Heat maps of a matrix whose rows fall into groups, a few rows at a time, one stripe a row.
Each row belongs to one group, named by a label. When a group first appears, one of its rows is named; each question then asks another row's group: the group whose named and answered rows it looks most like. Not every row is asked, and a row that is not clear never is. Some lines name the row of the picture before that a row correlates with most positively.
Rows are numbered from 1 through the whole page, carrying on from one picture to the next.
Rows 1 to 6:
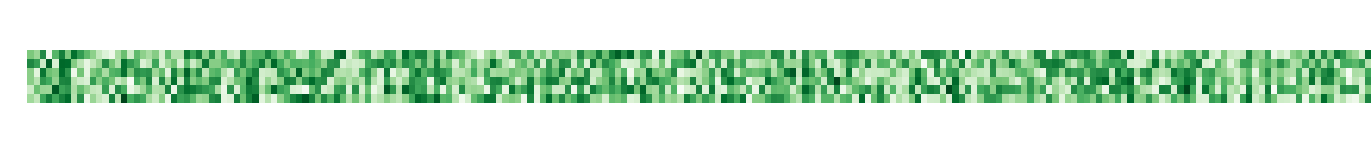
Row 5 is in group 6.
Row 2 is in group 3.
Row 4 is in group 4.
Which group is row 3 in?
4
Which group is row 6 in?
4
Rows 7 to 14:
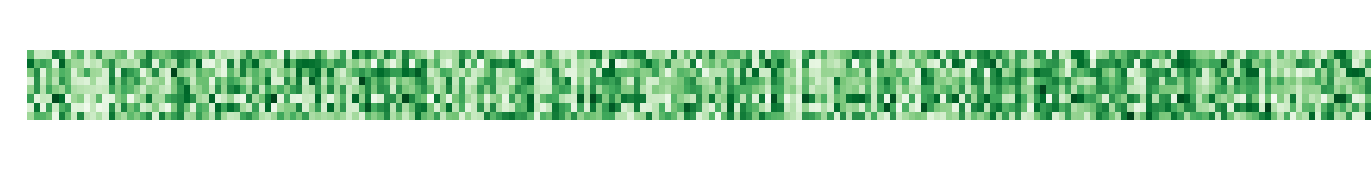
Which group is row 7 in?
6
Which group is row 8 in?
4
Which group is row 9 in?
3
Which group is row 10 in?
3
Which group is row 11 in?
3
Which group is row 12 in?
6
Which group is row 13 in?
3
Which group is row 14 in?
4
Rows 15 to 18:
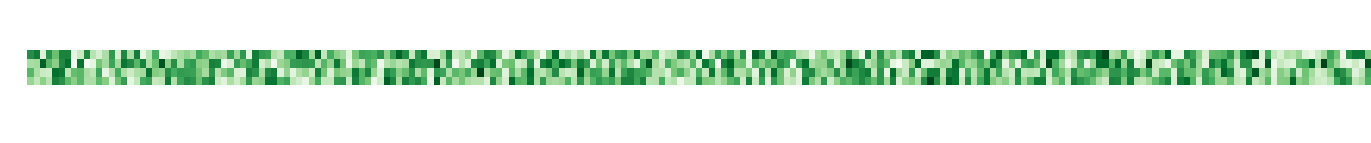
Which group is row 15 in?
3
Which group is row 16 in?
4
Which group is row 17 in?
6
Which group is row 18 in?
6
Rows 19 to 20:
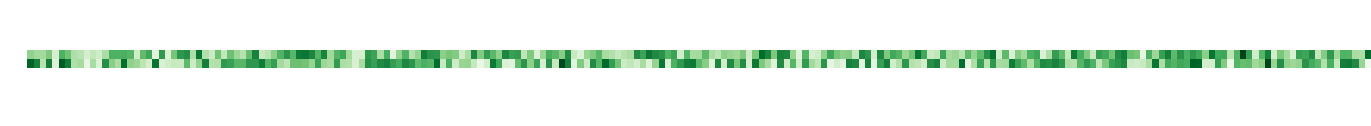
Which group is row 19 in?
4
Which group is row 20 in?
3
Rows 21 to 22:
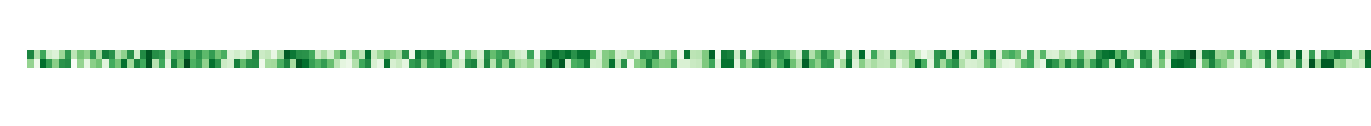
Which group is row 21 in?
4
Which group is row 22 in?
4
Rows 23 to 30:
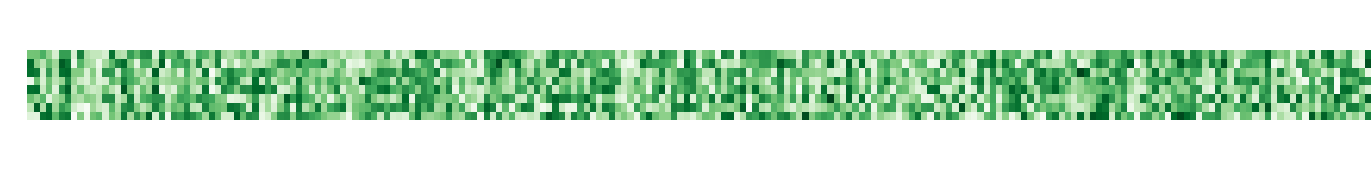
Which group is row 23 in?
4
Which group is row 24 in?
4
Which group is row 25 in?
3
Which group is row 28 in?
4
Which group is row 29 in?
3
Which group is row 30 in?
4
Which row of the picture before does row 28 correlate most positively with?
21
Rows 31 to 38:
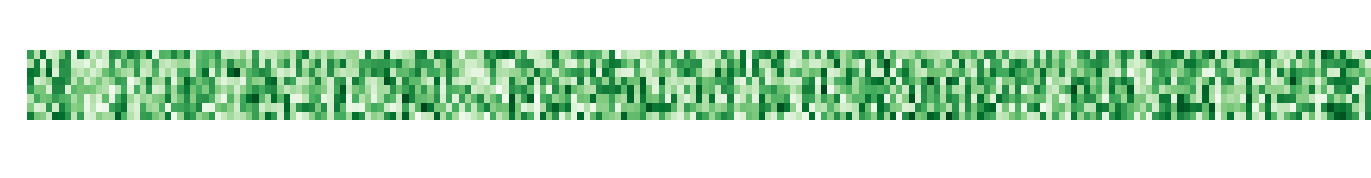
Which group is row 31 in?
4
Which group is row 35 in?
6
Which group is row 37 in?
4
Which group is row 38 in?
6
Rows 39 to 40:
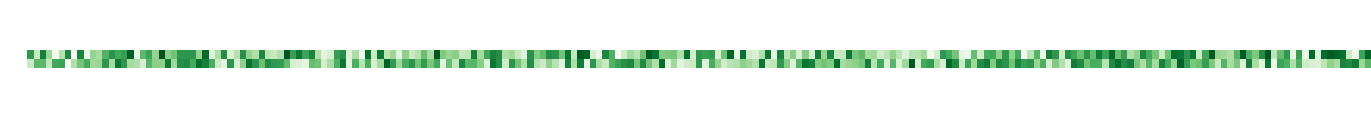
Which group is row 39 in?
4
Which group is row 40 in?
6
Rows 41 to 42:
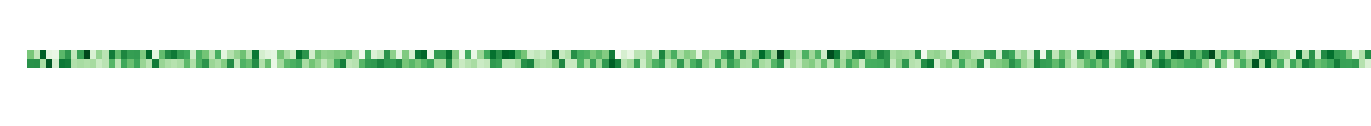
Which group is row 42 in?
3
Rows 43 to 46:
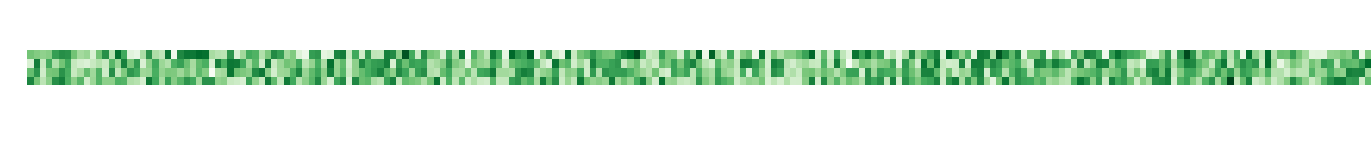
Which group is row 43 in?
6
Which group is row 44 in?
3
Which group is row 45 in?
3
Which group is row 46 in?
6
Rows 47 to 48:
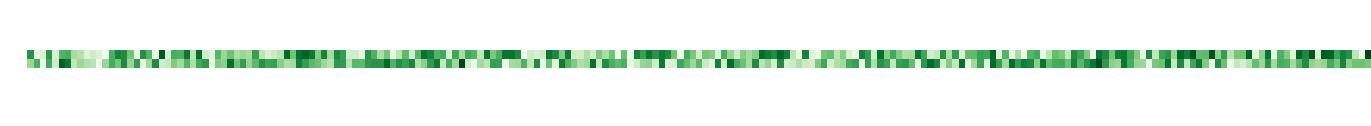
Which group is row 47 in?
4
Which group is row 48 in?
3
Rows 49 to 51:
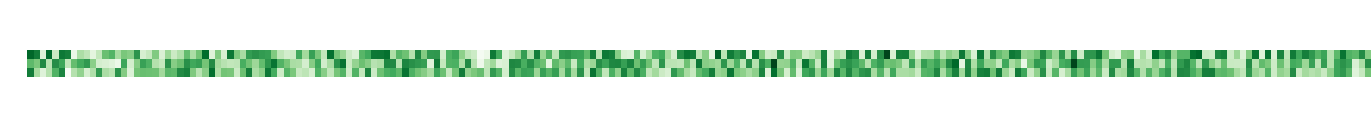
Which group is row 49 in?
3
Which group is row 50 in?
6
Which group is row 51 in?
6
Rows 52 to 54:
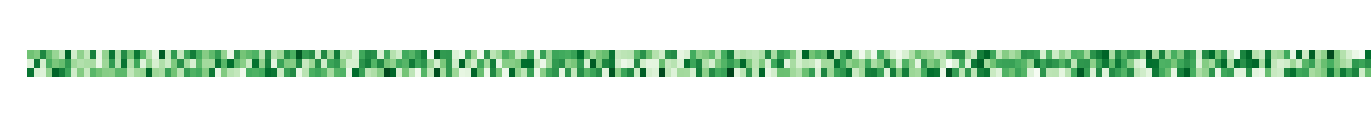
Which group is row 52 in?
4
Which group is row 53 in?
3
